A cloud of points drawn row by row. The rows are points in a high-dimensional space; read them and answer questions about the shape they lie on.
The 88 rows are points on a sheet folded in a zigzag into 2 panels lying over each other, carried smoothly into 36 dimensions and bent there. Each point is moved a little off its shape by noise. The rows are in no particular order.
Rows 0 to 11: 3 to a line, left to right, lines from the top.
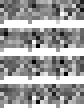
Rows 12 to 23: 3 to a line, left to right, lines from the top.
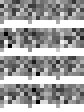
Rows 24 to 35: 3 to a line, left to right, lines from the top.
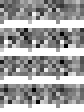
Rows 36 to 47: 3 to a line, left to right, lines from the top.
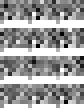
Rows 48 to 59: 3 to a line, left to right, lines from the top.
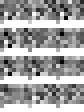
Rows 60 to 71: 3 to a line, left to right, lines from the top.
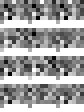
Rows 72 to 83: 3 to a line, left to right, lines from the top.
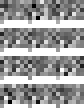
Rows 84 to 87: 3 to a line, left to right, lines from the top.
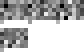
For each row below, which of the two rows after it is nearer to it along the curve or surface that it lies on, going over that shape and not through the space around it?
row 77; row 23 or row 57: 57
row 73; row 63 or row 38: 38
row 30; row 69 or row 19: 19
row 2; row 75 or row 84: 75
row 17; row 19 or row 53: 19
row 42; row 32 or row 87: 32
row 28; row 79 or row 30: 30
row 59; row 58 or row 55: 58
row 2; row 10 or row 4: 10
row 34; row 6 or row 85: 85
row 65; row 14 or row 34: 14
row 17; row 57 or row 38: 38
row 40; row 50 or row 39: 50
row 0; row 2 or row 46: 46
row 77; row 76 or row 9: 9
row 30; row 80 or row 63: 80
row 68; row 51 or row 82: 51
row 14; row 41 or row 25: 25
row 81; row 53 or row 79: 79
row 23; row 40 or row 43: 43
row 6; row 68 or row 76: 68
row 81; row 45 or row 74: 45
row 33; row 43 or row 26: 43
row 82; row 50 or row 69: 50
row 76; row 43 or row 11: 43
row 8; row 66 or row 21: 66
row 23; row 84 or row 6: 84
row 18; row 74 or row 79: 79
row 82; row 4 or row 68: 4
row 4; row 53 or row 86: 86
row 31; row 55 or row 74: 74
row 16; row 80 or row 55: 55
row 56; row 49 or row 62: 62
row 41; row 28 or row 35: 28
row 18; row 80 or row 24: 24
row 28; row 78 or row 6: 78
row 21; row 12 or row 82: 12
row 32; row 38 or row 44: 38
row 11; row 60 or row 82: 60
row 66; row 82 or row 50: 82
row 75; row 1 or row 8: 8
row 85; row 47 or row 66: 66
